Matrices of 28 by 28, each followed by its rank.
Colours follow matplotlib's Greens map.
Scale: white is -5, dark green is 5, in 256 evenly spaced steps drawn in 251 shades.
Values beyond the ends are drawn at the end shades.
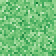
full rank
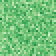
full rank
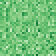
five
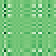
one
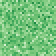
full rank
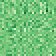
five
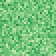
full rank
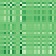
one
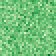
full rank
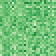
five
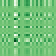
one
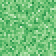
full rank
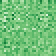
five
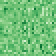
five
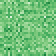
five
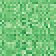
five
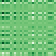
one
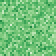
full rank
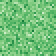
full rank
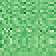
five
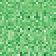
five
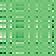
one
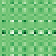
one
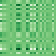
one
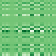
one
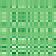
one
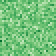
full rank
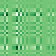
one
